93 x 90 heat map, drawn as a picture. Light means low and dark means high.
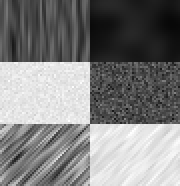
It is made of 3 by 2 panels. Panel 1,1: high, streaked downward. Panel 1,2: very high, smooth, faint in contrast. Panel 2,1: very low, fine-grained, faint in contrast. Panel 2,2: high, fine-grained. Panel 3,1: middling, slanting up to the right, strong in contrast. Panel 3,2: very low, slanting up to the right, faint in contrast.
